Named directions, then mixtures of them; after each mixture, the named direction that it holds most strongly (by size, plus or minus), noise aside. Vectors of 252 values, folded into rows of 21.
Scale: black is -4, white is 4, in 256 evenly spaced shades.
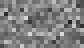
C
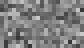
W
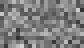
W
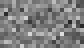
C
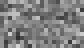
W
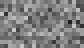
C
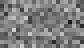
C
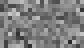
W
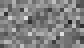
C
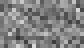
W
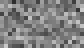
W
